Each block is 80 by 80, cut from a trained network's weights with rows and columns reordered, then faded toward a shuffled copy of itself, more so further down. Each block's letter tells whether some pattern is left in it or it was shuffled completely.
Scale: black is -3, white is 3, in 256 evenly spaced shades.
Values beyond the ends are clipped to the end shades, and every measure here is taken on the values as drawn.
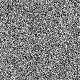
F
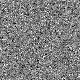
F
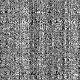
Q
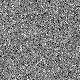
F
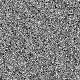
F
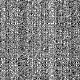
Q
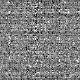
Q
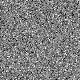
F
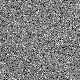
F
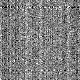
Q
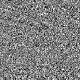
Q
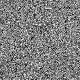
F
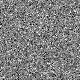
F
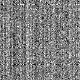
Q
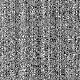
Q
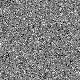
F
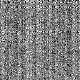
Q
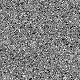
F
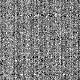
Q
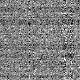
Q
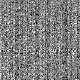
Q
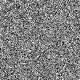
F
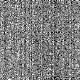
Q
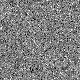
F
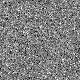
F
